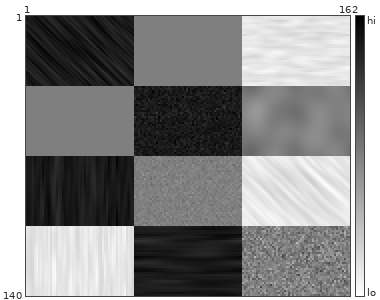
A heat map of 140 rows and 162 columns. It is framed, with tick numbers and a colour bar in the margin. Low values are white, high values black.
It is made of 4 by 3 panels. Panel 1,1: very high, slanting down to the right, faint in contrast. Panel 1,2: middling, flat. Panel 1,3: very low, streaked across, faint in contrast. Panel 2,1: middling, flat. Panel 2,2: very high, fine-grained, faint in contrast. Panel 2,3: middling, smooth, faint in contrast. Panel 3,1: very high, streaked downward, faint in contrast. Panel 3,2: middling, fine-grained, faint in contrast. Panel 3,3: very low, slanting down to the right, faint in contrast. Panel 4,1: very low, streaked downward, faint in contrast. Panel 4,2: very high, streaked across, faint in contrast. Panel 4,3: middling, fine-grained.
